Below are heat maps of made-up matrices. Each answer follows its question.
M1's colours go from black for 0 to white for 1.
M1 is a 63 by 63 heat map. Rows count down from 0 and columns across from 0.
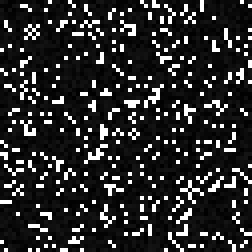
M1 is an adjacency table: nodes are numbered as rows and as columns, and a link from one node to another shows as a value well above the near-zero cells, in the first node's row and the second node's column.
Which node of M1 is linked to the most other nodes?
node 46
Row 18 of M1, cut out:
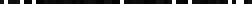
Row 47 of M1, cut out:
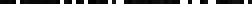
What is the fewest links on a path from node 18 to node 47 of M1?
1
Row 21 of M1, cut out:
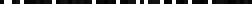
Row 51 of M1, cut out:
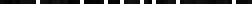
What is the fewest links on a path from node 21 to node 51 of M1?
3
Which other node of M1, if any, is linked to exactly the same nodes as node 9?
node 20
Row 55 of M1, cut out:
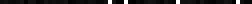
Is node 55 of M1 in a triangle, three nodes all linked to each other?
no
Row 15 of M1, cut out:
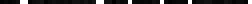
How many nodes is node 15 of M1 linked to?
8
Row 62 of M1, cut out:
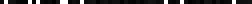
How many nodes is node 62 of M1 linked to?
9
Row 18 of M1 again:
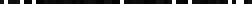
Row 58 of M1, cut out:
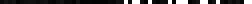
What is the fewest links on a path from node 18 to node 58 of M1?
3
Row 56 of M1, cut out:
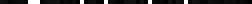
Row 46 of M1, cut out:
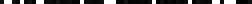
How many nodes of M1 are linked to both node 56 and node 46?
3
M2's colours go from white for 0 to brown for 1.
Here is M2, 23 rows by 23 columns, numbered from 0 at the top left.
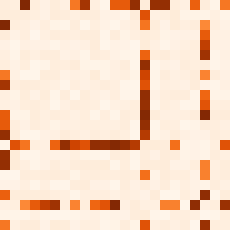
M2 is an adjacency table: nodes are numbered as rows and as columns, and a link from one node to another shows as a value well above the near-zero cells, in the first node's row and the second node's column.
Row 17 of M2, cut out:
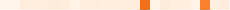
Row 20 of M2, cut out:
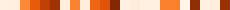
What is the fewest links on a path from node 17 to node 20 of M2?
1
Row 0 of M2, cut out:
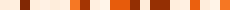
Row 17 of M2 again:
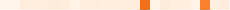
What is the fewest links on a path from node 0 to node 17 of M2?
3
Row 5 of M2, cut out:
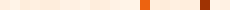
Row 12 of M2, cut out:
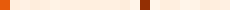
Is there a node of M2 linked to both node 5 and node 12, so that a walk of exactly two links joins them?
yes
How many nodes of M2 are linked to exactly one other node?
5
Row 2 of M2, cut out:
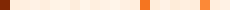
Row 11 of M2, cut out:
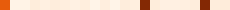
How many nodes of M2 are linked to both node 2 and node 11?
3
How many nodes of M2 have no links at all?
2
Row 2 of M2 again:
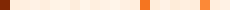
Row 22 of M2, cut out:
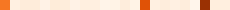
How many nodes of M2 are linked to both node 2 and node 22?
3
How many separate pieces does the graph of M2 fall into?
3
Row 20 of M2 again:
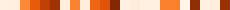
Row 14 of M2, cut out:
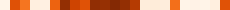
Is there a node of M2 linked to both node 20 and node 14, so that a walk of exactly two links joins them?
yes
